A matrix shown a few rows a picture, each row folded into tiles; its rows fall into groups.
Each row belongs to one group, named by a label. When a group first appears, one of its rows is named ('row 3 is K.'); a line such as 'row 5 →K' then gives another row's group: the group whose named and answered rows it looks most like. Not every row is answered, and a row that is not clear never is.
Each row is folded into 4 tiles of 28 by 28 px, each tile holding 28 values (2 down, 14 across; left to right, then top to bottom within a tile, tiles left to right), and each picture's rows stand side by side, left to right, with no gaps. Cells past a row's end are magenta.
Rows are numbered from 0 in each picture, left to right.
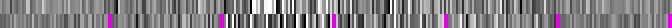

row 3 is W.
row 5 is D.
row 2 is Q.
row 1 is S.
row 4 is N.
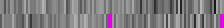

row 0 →S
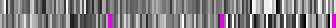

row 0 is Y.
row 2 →Q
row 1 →N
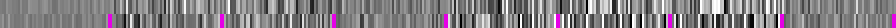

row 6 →Q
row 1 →W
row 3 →S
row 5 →Q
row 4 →W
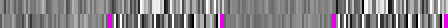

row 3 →Q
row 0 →S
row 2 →S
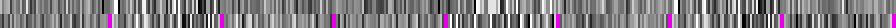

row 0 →D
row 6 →Y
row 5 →S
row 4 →Q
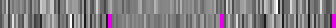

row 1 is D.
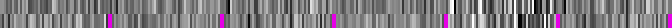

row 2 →S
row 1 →S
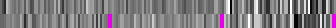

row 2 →Y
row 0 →S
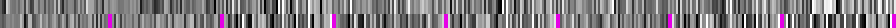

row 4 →W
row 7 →Q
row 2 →W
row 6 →W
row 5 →N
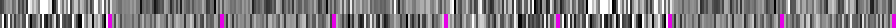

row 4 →Y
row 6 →D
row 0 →Q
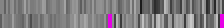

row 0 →S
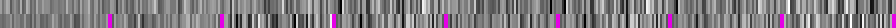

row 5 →S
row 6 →S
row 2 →W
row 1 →S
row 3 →S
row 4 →D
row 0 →D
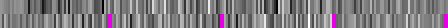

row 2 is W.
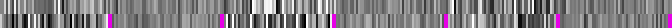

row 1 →S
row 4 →Y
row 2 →Q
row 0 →W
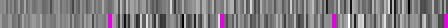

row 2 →D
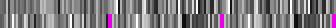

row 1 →Y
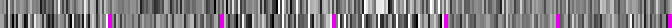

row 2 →W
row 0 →W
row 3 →Q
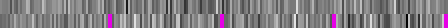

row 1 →N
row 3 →W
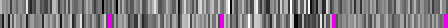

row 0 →D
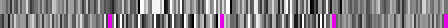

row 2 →Y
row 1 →Q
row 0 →D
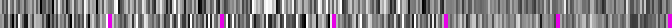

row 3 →Y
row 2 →Q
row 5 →Y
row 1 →Y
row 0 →W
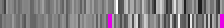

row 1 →Y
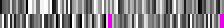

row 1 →Y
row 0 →Q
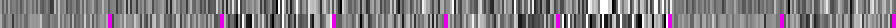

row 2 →W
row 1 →N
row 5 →Q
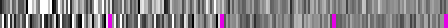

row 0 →Q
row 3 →D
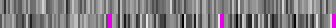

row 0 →S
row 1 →W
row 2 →W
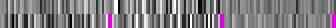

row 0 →W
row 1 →Y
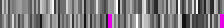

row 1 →Y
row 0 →N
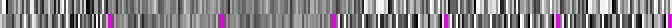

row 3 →Q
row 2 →S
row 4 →Q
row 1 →S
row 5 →Q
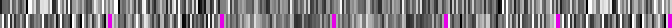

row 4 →W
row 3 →Y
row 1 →Y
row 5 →Q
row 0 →Q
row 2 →Y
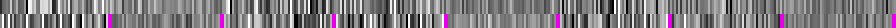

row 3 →W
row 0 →Q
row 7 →D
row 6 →N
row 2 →Y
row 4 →N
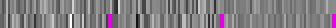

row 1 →S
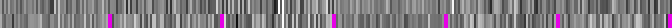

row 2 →W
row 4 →Y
